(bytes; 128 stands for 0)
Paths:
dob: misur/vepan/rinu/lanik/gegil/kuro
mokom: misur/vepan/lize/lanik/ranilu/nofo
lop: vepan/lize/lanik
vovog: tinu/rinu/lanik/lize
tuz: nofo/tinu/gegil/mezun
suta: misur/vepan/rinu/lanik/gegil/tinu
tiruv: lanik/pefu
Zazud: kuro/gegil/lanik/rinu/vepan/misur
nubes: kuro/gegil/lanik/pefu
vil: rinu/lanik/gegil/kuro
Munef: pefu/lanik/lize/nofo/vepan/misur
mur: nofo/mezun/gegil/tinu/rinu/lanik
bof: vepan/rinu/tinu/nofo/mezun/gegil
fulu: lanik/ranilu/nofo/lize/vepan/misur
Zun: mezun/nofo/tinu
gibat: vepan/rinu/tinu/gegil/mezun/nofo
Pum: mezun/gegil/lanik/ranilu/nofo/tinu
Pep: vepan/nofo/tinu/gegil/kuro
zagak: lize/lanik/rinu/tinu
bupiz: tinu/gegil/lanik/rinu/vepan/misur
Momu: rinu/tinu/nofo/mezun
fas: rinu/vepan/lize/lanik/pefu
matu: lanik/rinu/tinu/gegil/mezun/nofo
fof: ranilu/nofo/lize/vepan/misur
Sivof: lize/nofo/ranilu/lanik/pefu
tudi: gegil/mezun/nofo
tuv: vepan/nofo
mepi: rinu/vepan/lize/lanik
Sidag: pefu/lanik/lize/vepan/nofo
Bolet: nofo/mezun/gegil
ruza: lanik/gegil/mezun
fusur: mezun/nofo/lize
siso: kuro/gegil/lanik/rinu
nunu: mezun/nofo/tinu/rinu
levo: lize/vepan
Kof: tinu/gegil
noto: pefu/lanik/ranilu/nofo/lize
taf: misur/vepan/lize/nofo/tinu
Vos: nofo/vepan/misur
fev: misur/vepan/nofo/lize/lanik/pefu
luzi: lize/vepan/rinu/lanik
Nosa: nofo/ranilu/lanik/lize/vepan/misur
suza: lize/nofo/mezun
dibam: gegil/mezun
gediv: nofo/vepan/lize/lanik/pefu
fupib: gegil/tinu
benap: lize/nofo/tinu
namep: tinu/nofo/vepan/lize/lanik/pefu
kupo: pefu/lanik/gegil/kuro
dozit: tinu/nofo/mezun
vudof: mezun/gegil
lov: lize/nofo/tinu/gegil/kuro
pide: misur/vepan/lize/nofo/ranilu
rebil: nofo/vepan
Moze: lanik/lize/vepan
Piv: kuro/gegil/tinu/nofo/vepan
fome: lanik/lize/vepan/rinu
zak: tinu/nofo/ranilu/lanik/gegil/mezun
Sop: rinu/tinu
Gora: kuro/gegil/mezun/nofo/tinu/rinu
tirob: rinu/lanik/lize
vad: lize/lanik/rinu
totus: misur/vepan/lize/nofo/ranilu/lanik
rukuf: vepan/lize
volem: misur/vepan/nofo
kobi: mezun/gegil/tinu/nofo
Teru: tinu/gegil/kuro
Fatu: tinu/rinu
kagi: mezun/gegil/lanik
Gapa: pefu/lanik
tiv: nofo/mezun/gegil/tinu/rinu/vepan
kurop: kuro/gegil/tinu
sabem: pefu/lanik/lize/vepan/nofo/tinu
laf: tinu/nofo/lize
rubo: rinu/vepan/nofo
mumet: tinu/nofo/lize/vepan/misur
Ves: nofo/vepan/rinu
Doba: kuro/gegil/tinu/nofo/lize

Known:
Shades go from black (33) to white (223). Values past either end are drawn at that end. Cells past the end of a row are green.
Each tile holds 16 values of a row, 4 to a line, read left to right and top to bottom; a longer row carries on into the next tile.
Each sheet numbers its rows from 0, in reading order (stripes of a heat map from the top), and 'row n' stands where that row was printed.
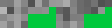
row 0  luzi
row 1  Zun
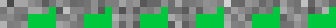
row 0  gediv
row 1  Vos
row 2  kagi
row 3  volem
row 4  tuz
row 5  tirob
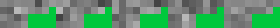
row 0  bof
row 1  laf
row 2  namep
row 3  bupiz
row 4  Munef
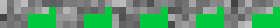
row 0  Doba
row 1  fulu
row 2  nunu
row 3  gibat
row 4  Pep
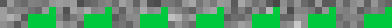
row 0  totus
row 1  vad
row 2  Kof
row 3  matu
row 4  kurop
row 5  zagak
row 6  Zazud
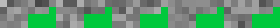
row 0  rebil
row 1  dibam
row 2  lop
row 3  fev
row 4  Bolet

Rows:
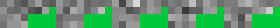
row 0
suta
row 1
rukuf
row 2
fas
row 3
rubo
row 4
Sidag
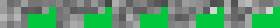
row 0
ruza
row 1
Sop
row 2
dozit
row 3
sabem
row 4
kupo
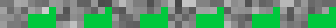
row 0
Gapa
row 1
benap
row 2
vudof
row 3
nubes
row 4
Ves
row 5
fusur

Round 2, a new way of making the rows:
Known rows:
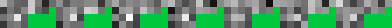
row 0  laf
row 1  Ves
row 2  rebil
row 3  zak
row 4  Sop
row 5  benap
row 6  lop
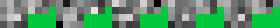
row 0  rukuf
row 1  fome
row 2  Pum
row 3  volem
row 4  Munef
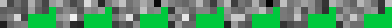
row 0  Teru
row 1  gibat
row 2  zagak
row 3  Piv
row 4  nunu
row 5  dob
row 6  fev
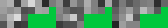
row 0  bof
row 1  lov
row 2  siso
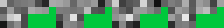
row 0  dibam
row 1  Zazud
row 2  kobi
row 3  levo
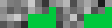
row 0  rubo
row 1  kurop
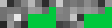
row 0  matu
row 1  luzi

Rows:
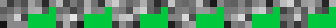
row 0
Fatu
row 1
tudi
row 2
fusur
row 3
dozit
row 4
vad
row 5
suta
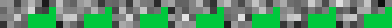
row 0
Doba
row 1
vudof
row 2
nubes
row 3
namep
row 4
Kof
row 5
Pep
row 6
Zun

